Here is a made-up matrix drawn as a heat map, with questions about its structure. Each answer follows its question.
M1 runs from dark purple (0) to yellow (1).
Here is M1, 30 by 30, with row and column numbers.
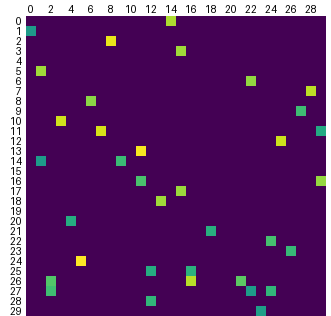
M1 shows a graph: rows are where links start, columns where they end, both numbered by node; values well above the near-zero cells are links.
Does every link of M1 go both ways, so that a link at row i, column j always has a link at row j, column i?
no
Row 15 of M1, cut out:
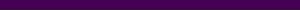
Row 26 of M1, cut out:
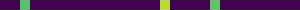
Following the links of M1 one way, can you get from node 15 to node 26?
no
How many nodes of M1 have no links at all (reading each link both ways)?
1
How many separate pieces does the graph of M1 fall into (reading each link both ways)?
4
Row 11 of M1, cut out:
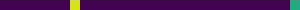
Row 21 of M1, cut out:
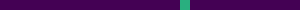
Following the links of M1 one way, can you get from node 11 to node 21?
yes
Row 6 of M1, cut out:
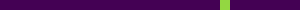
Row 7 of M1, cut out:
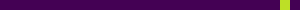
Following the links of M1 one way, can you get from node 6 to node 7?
no
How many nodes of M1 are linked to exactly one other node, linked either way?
4
